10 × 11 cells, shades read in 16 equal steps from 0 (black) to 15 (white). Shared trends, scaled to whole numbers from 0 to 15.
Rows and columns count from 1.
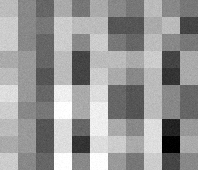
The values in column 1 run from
10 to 13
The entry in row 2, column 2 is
8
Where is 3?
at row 5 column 10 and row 9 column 5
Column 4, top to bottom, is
10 12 12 11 11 14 15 13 13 15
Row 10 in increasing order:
4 6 7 8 8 8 9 12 12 15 15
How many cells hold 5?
7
